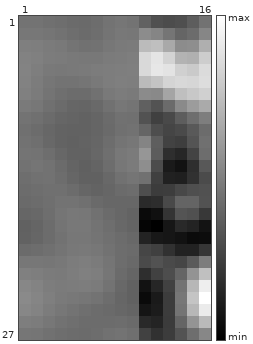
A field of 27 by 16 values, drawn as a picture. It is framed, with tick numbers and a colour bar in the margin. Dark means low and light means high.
The left part is calmer, up to a seam about 60% of the way across. The field is mottled with small blotches. Neither half mirrors the other. No lone cell stands out from its neighbours. The distribution is heavy-tailed on both sides.
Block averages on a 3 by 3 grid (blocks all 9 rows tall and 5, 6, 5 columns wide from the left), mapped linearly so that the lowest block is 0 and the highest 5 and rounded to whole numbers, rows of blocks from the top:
3 3 5 / 2 2 0 / 3 2 2
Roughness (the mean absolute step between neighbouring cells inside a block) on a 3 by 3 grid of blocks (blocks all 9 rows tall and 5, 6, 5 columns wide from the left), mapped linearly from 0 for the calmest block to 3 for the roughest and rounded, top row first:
013 | 012 | 013
